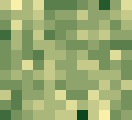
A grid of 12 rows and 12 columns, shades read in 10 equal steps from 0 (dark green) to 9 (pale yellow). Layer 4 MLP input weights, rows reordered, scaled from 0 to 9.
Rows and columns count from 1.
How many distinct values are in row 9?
4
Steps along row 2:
up same up down up same up down same up up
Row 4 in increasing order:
2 3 4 4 5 5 5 6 6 7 7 7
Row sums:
62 68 62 61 54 60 65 67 61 66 70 62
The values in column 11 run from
3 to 8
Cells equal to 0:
1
